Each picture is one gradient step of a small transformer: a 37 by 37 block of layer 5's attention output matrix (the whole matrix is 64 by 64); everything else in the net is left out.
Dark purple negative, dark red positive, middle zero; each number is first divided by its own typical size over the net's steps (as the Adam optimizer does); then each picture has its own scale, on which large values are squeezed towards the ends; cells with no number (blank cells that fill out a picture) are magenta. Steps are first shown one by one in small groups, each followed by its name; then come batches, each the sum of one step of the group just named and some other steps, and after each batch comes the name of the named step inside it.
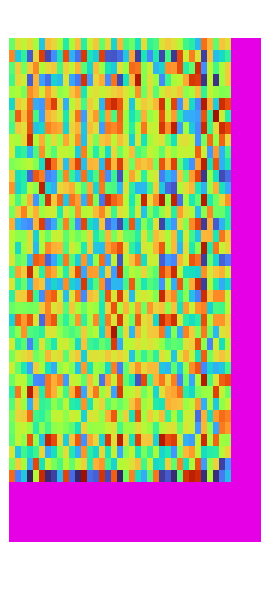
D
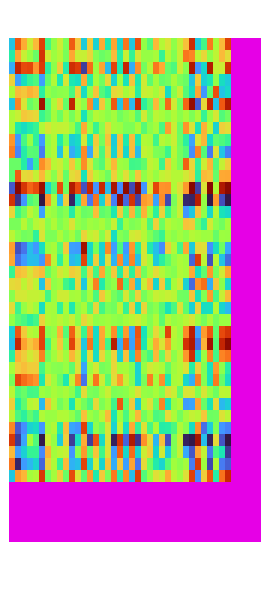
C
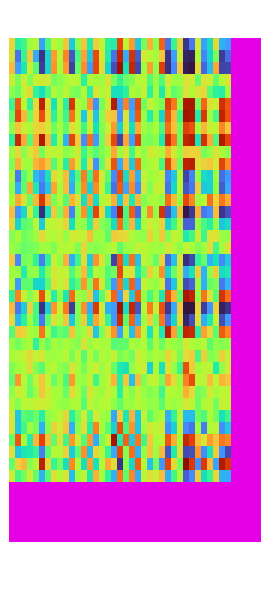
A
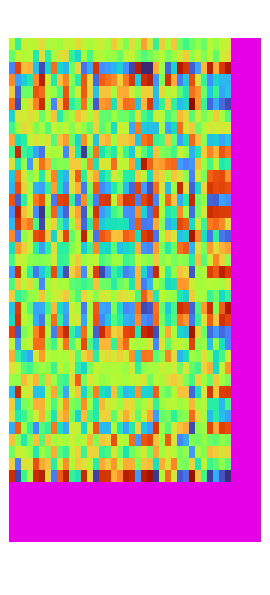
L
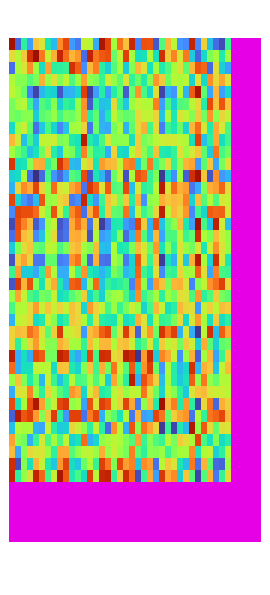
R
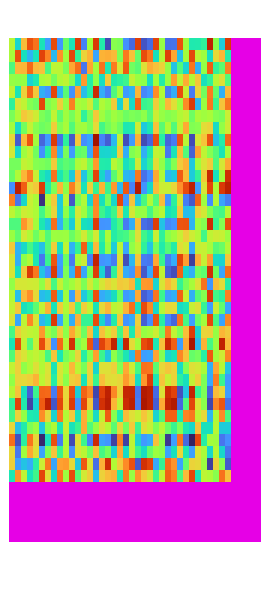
C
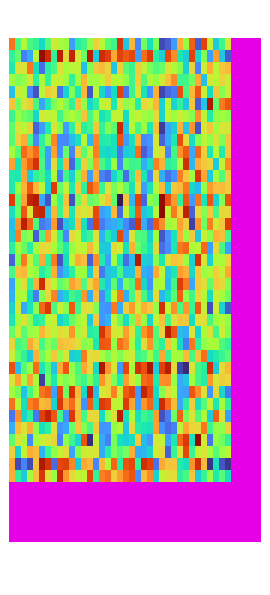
R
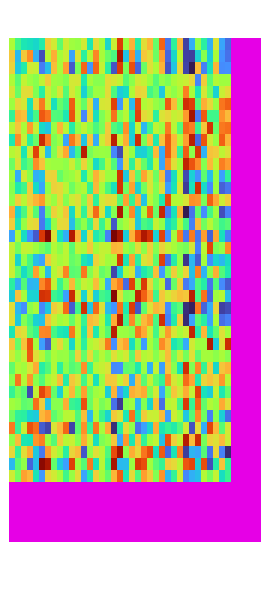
A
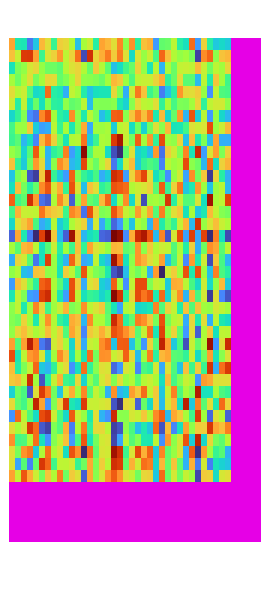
R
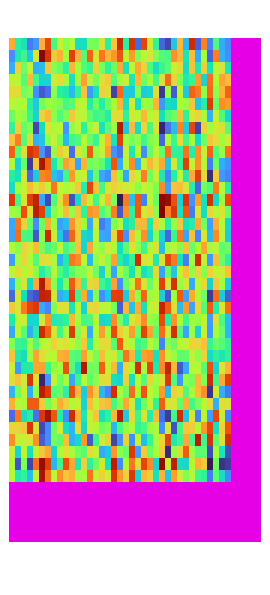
R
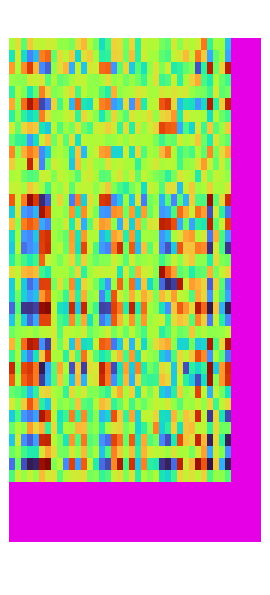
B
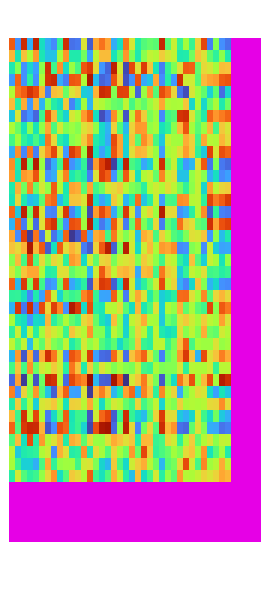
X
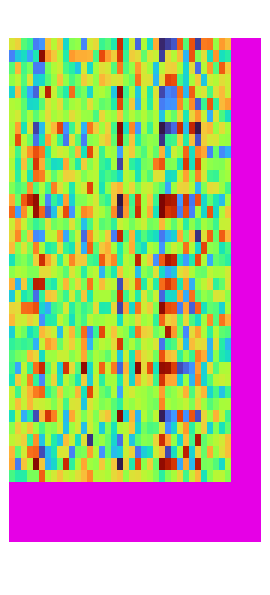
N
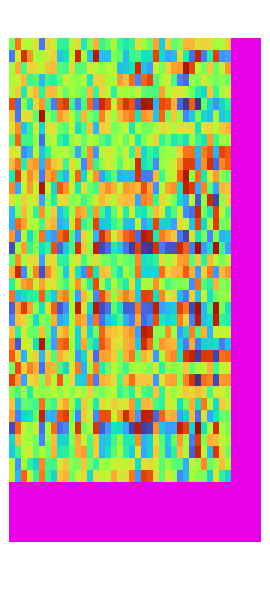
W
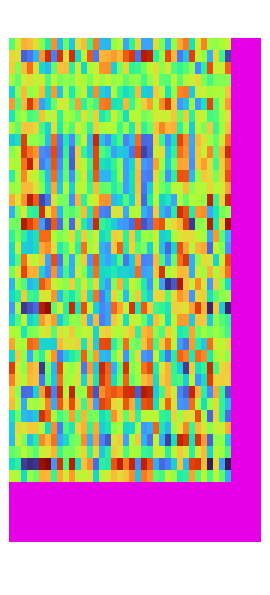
B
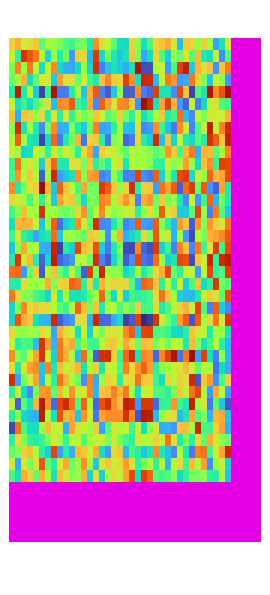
W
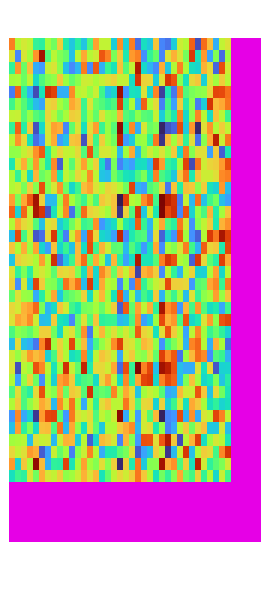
N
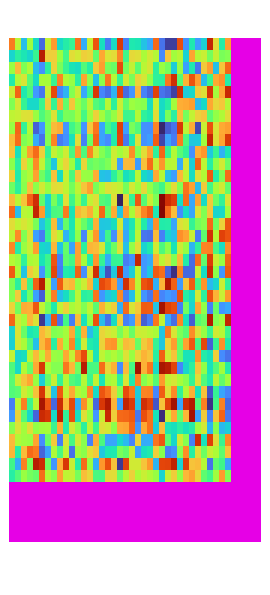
N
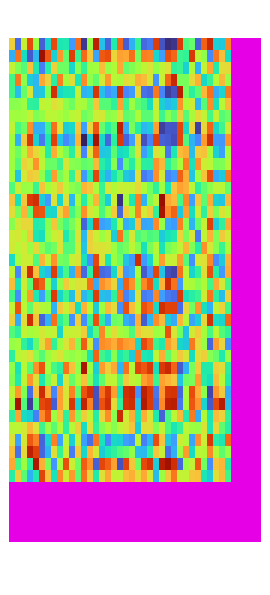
N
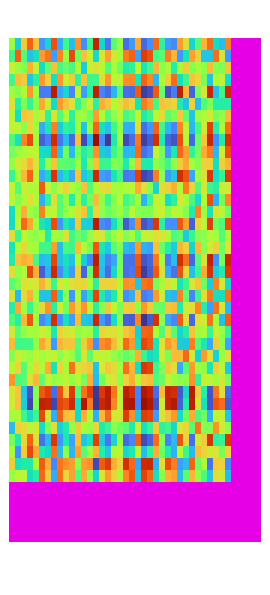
W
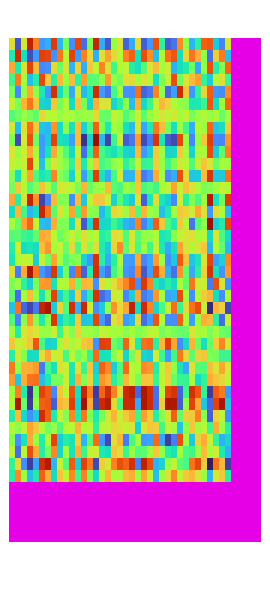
B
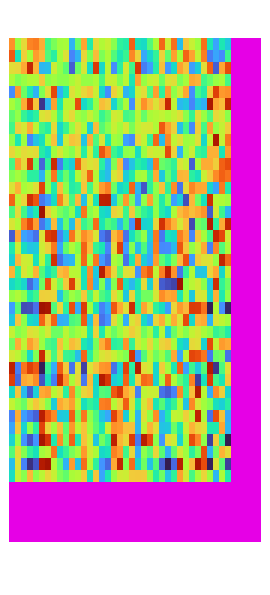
B
